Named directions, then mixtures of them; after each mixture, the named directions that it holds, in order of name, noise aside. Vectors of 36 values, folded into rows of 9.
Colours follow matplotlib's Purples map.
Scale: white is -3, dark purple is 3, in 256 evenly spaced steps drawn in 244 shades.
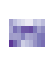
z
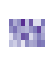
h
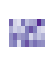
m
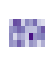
h, m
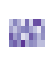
h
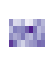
m, z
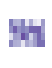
h, z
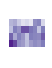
h, z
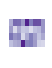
h, z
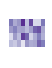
h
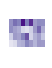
h, z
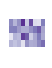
h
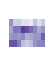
z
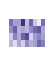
h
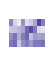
m, z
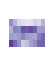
z
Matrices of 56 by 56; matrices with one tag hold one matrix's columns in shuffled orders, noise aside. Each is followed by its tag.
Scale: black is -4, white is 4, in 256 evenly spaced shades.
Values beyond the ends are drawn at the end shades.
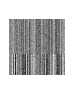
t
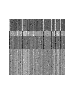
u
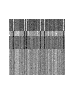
u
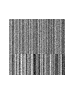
t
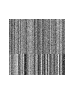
t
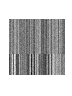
t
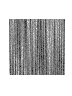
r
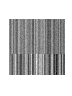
t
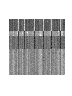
u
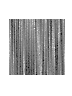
r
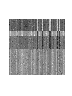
u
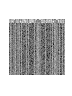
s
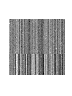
t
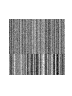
t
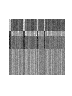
u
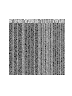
s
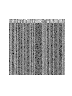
s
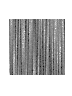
r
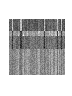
u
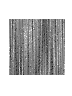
r
